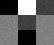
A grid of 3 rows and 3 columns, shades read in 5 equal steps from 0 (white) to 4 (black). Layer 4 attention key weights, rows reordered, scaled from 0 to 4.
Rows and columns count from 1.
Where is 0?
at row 1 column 2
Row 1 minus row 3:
2 -4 1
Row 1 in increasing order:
0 3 4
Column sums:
8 7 7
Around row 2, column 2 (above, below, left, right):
0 4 2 2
